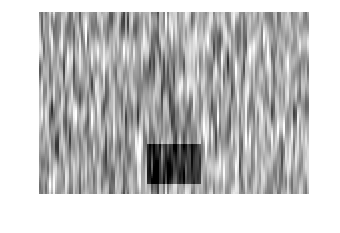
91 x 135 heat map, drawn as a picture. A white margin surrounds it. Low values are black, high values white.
Grain: streaks running down. Average level on the scale: 60%. Odd patch: lower, in the bottom middle. Ninth with the lowest average: bottom middle.
